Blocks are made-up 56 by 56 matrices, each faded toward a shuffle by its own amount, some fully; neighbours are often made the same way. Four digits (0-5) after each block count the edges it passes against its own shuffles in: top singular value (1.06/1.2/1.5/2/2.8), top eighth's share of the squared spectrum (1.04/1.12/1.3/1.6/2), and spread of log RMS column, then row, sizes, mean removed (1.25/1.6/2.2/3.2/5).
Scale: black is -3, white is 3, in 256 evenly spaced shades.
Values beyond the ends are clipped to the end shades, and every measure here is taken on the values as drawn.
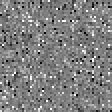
3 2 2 1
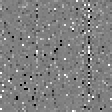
3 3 1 0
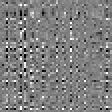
4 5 4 2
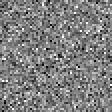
0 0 0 0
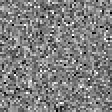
0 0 0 0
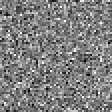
0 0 0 0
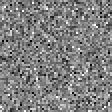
0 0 0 0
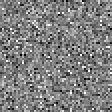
0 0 0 0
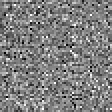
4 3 2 1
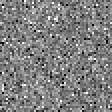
2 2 0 0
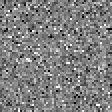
0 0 0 0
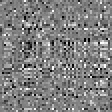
4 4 2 3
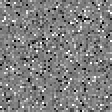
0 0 0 0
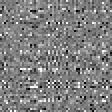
4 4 2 3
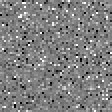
1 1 0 0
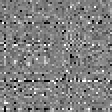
4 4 2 3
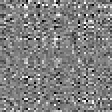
4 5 3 3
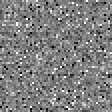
1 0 0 0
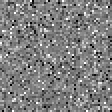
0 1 0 0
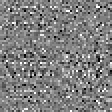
4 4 2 2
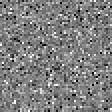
2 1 0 0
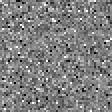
2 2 0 0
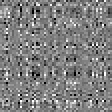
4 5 3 3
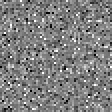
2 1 0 0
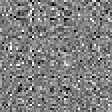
4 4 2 2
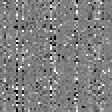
4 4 3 1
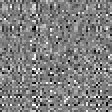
4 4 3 3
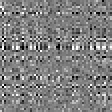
5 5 3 3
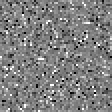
1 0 0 0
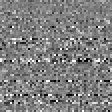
2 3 0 4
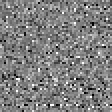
1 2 0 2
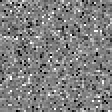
2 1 0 0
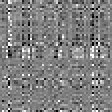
5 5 4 3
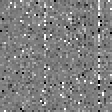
3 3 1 0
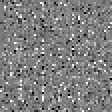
2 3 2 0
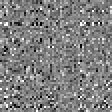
4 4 2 2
